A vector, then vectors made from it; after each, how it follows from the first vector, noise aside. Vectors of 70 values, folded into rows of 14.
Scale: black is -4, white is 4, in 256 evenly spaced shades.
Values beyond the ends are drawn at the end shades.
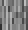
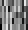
scaled up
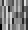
scaled up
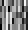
scaled up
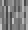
negated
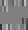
partly zeroed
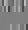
partly zeroed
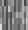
negated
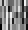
scaled up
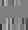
partly zeroed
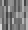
negated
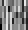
scaled up
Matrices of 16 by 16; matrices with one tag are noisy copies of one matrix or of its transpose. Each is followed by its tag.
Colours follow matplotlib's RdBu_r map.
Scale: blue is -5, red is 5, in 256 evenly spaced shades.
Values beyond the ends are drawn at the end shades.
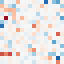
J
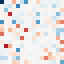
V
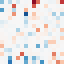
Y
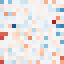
Y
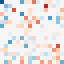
V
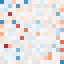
V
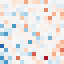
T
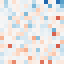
T
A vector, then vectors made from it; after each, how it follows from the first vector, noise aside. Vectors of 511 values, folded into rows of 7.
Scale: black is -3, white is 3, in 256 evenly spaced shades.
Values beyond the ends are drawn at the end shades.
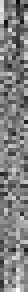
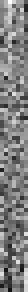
reversed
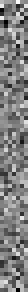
sign-scrambled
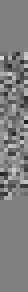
partly zeroed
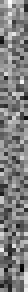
reversed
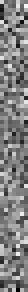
sign-scrambled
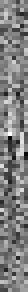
wrapped around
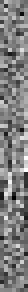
wrapped around
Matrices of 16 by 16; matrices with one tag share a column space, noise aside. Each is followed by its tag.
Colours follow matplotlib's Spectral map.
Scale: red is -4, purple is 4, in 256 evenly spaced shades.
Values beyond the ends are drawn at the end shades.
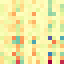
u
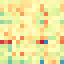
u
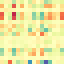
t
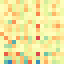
u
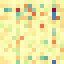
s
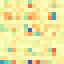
t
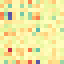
t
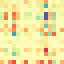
t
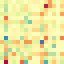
u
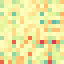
u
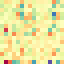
t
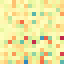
u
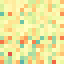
u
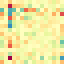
s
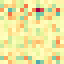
s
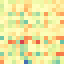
u
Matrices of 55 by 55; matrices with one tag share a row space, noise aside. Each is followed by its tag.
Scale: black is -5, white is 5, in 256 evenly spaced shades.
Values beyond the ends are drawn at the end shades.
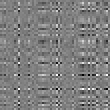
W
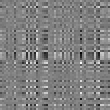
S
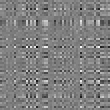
S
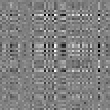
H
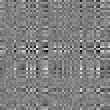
S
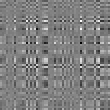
S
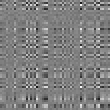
S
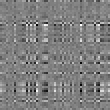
S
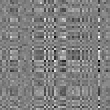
H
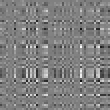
S
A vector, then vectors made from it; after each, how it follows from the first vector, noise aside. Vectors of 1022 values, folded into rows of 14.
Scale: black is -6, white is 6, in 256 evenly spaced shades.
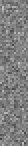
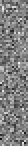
scaled up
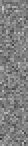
copied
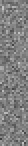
copied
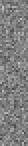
copied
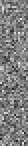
scaled up
